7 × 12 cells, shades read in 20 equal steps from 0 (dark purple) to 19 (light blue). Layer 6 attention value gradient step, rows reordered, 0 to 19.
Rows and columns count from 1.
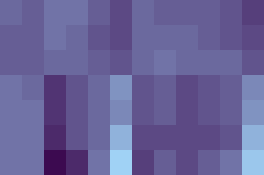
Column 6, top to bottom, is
6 6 7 13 12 16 19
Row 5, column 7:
7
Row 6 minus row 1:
1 2 -7 -3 1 10 -3 -2 -2 -2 0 11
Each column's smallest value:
8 8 0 3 7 6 5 6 6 6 7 5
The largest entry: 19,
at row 7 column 6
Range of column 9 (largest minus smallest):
3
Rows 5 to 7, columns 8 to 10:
8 6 7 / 6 6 6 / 8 6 8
